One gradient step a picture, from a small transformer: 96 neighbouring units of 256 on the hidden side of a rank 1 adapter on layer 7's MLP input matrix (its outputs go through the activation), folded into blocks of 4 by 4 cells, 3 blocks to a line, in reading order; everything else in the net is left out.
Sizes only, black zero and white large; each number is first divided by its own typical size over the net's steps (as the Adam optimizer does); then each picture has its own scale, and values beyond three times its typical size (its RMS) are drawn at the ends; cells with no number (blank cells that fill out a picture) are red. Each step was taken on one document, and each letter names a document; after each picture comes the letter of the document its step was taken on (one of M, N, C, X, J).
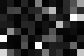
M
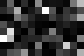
M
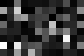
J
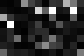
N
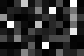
N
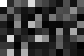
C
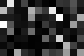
M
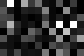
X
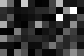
M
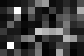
J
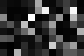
X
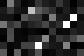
M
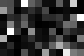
X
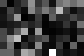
C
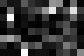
N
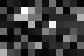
J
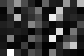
C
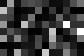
X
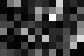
C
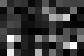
C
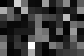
J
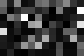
J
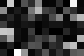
M
